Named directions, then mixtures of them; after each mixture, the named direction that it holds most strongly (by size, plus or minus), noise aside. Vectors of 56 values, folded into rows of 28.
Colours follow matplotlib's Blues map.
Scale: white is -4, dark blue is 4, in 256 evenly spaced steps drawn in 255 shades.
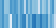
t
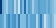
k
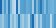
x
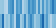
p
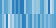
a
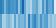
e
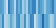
p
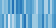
a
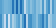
a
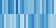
e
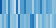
x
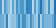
a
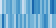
p
